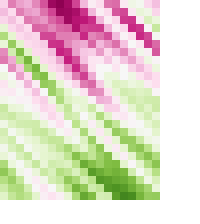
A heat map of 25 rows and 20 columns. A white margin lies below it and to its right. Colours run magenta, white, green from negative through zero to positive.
Odd rows or columns: none. Lone odd cells: none. Ninth with the lowest average: top middle. Slope: up to the bottom. Grain: diagonal, down to the right. Roughest part: top right.
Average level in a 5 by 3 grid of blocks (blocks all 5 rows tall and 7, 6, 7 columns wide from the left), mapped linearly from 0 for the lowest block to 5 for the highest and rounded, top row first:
1 0 2 | 3 1 2 | 3 3 3 | 4 4 4 | 4 5 5
